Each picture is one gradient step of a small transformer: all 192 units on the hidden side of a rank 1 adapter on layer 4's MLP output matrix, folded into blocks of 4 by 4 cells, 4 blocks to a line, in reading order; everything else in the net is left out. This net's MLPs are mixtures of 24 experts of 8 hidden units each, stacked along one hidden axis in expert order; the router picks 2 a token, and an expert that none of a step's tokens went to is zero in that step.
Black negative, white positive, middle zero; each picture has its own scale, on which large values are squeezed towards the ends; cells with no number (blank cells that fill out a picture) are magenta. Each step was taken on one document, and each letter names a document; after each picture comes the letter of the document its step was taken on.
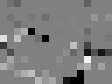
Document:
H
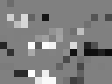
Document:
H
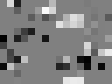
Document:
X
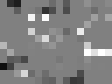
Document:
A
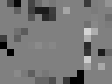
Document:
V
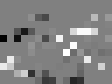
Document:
H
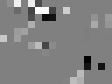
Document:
V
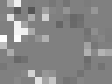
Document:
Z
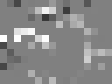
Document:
Z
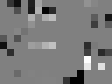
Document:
V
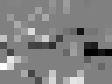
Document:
H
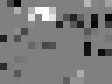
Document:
V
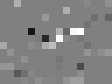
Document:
A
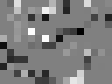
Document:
A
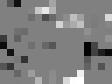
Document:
X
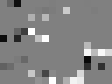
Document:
Z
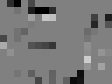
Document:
V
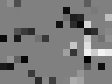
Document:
Z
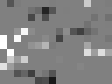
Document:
A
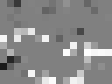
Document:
H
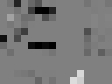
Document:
V
